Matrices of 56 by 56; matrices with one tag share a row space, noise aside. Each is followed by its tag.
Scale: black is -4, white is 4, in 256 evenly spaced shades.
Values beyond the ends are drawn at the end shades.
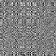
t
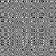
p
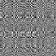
t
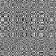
p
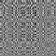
t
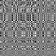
t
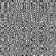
p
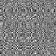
t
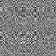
t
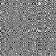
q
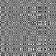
q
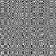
p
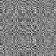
t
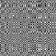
q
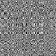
p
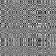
q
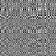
q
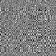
q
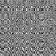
p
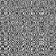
p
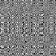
p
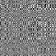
q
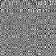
q
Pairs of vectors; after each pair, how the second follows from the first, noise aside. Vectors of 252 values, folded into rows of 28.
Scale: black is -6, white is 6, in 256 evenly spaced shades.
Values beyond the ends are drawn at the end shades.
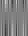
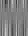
negated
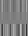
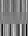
scaled up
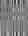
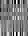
scaled up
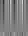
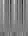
negated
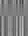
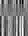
scaled up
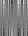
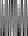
scaled up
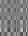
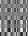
scaled up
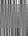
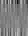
negated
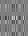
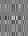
copied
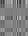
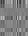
copied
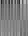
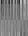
copied
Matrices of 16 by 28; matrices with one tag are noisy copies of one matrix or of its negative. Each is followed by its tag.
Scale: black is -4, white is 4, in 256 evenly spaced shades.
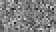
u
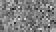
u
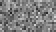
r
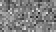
r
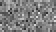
r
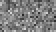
r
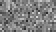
r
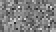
u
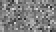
u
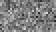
r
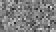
u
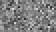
u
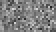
u
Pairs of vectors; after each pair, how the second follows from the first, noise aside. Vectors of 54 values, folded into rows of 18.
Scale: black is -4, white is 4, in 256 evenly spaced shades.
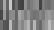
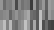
wrapped around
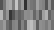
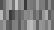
copied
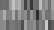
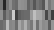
wrapped around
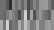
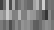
wrapped around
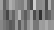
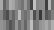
copied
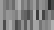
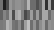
wrapped around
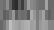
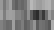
wrapped around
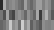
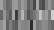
wrapped around
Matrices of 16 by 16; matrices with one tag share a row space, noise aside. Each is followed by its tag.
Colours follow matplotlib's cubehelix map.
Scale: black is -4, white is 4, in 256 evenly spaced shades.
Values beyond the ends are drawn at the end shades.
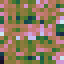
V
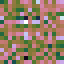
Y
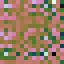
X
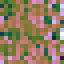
X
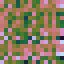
Y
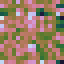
V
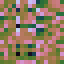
V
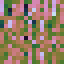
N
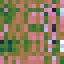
X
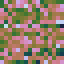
Y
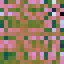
X
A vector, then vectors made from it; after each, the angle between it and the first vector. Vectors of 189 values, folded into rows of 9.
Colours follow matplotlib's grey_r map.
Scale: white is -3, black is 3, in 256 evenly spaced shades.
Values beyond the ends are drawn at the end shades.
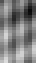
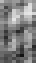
nearly opposite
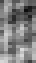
nearly parallel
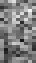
partly opposed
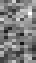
partly opposed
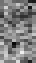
partly aligned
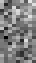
partly opposed
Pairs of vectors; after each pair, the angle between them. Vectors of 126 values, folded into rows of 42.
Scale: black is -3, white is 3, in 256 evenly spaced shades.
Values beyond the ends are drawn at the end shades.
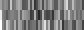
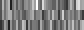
partly opposed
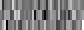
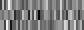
partly opposed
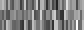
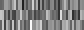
orthogonal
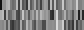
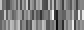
nearly opposite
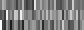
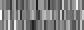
orthogonal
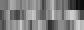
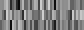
orthogonal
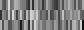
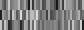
nearly parallel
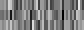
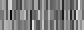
nearly parallel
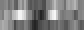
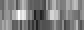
nearly parallel
